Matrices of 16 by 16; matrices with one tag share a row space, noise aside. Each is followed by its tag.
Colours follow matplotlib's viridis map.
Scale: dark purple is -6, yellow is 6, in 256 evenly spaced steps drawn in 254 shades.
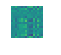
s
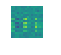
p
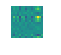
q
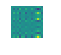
q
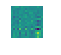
q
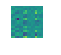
p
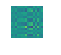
s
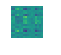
p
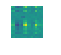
p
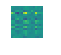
p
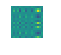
q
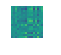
s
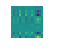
q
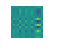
q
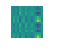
q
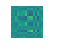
s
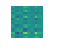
p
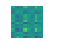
p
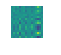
q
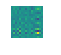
q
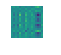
q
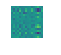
q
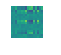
s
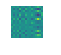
q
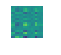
p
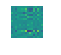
s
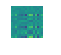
s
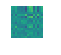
s
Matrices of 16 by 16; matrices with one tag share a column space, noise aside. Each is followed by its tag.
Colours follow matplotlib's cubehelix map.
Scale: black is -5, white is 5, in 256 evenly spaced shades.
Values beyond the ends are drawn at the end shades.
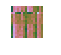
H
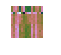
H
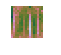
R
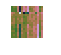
H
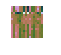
H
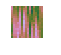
R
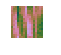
R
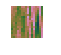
R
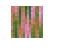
R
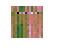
H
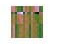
H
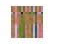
H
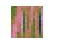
R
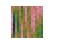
R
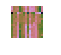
H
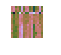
H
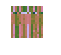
H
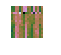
H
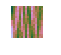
R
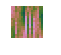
R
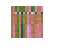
H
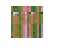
H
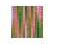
R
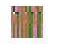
H
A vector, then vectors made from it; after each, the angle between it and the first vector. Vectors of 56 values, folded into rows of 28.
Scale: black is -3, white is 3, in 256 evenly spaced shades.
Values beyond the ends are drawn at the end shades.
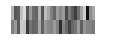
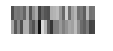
partly opposed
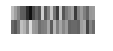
orthogonal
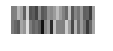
orthogonal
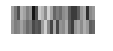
partly aligned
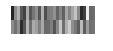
nearly opposite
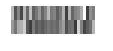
partly aligned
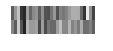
nearly opposite
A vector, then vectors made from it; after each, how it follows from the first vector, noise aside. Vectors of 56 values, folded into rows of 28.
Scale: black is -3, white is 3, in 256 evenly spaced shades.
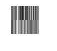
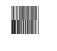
wrapped around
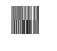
reversed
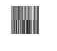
reversed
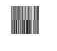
reversed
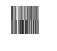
wrapped around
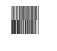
wrapped around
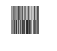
reversed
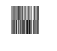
reversed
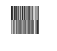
wrapped around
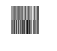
reversed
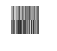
wrapped around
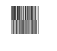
wrapped around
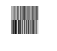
wrapped around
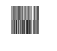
reversed
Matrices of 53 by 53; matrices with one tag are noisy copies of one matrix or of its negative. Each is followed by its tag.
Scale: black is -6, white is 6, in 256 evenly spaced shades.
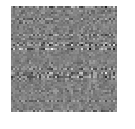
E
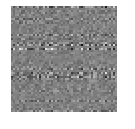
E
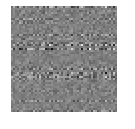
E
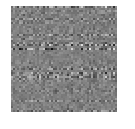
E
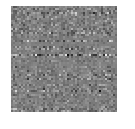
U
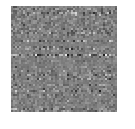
U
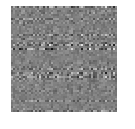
E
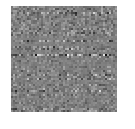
U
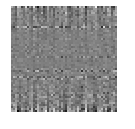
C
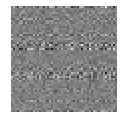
E
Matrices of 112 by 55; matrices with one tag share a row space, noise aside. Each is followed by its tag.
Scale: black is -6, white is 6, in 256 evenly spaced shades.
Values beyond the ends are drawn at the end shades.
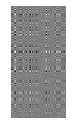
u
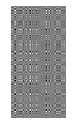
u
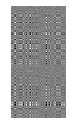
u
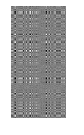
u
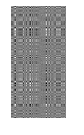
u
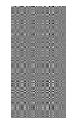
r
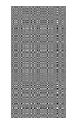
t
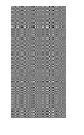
r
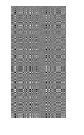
u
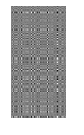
t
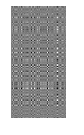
t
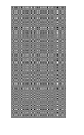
t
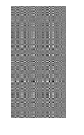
r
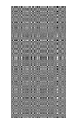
t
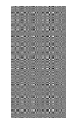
r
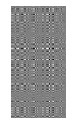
r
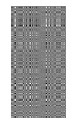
u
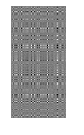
t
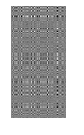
t
